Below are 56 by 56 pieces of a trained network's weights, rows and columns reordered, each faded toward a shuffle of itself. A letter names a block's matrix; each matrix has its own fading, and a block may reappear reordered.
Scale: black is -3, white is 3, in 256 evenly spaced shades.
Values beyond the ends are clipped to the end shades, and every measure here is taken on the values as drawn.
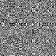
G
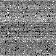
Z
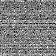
Z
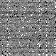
Z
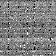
Z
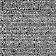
Z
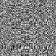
G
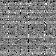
Z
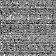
Z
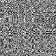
G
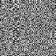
G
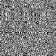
G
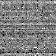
Z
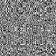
G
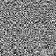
G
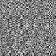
G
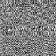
G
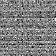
Z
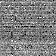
Z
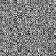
G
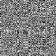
G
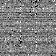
Z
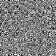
G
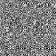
G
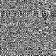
G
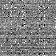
Z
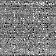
Z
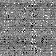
Z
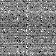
Z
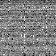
Z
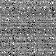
Z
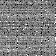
Z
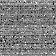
Z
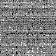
Z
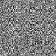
G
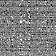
Z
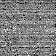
Z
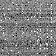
Z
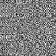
G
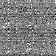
Z
